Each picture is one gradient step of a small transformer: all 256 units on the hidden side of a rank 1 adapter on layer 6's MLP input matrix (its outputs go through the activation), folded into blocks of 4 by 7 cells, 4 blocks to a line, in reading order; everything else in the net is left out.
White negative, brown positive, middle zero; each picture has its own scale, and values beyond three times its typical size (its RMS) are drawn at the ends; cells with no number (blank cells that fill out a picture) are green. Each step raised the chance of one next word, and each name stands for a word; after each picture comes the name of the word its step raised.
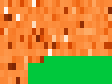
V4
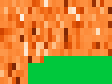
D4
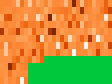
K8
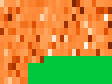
K8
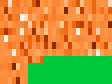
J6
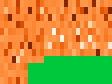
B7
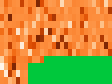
V4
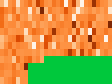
B7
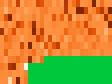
B7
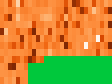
K8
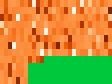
V4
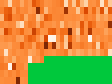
J6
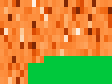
B7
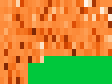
D4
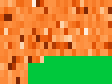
V4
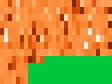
K8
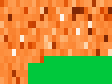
B7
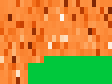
B7
